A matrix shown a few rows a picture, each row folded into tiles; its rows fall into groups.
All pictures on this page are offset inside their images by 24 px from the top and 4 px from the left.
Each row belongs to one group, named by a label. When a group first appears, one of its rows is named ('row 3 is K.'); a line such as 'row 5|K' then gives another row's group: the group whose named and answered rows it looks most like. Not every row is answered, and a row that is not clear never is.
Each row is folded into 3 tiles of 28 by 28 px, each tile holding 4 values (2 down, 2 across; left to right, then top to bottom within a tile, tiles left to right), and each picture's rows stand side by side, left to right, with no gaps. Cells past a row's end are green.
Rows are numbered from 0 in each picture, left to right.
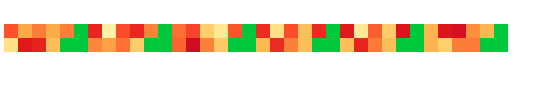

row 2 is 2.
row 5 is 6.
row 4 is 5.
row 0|5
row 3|5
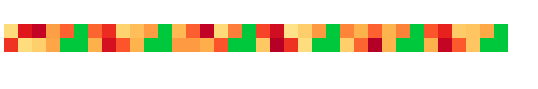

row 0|6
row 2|6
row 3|2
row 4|5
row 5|2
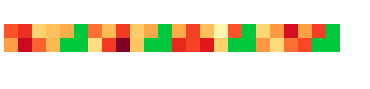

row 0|2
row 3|6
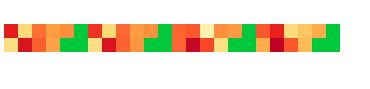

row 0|5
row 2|2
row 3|2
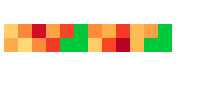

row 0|6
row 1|5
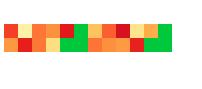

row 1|6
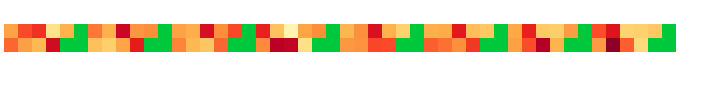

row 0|6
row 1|6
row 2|6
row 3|2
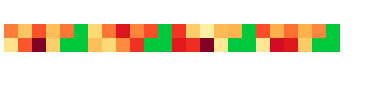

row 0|5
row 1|6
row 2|2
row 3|5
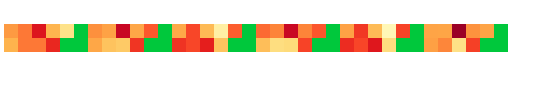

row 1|6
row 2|2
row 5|6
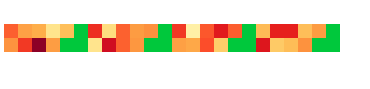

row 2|5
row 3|6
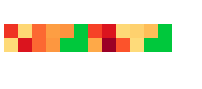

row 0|5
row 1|2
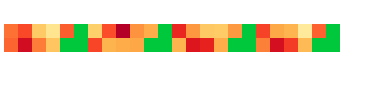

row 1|6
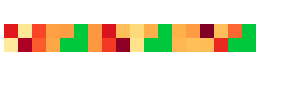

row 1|2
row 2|6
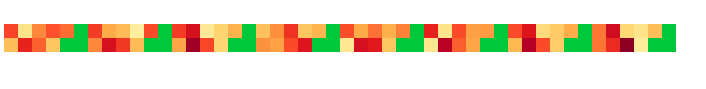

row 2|2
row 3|6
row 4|5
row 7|2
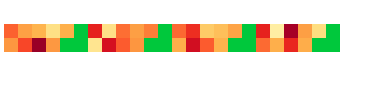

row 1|5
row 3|5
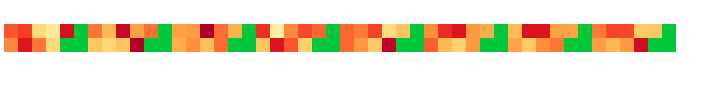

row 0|2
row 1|6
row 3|5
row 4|6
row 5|6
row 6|6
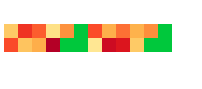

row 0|6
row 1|5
